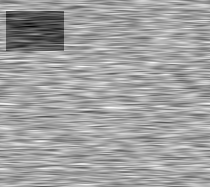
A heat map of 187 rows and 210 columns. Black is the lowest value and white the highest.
Mirror symmetry: none. Ninth with the lowest average: top left. Grain: streaks across. Odd patch: lower, in the top left. Histogram: skewed, a long tail of low values.
